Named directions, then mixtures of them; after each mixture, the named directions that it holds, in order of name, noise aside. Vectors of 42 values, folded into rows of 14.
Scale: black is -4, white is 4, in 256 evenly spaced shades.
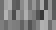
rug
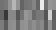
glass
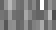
glass, rug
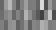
glass, rug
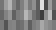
glass, rug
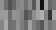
glass, rug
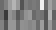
glass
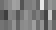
glass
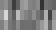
glass, rug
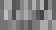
rug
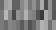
rug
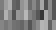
rug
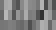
rug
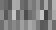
rug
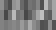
rug
